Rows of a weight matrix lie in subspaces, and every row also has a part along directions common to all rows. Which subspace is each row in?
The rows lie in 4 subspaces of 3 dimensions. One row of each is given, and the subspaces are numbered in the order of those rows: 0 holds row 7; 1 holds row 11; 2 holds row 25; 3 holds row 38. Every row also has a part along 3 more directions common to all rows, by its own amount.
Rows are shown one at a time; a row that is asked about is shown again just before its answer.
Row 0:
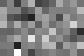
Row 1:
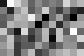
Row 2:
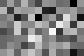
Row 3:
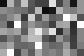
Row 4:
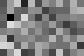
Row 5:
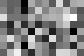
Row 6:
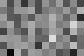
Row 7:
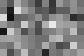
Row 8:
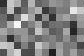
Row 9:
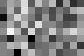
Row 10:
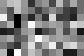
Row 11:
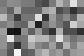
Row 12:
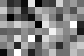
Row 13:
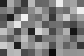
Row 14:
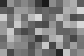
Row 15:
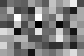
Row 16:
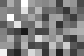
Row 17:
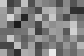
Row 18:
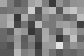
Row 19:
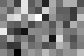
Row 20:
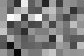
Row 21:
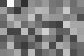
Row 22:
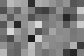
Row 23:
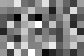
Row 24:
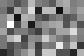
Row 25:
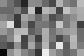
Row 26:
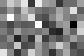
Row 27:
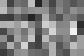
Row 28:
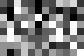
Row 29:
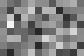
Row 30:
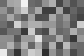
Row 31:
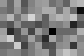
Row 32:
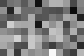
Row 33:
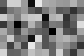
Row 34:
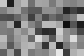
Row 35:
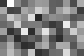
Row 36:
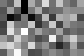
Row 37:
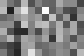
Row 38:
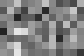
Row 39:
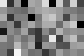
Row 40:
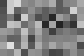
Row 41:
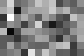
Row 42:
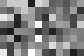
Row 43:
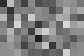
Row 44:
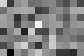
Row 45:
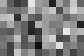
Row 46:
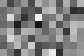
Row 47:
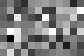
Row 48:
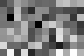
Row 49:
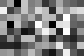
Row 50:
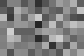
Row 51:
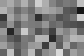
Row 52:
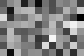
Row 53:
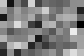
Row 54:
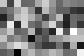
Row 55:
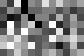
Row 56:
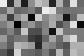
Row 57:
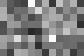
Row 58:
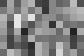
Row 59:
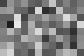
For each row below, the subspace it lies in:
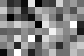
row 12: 1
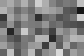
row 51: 0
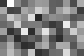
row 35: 0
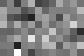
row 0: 1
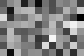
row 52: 0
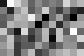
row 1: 0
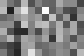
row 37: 3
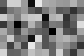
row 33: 1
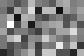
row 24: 2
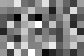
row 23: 3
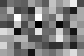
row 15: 2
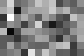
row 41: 0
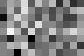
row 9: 1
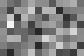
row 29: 2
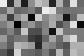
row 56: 2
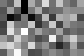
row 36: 3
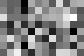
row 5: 1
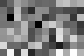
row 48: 0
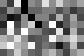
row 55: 3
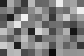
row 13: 3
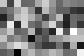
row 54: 1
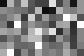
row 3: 2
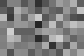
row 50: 0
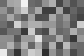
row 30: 2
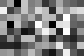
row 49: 3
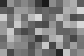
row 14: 0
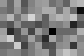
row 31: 1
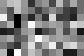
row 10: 1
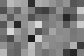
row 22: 1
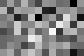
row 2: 2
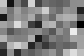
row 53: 1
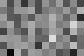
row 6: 0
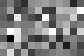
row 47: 1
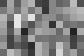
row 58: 3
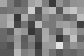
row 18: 2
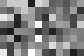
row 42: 1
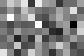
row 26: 1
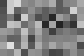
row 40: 3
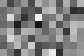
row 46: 3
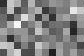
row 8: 3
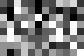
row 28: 0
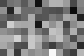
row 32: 2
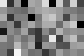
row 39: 2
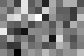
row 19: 3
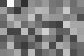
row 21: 0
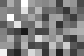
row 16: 2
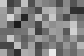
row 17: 3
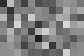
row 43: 0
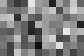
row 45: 2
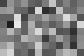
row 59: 2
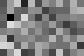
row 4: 3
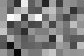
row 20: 3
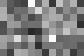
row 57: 2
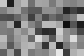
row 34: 0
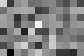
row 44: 0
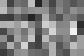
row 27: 1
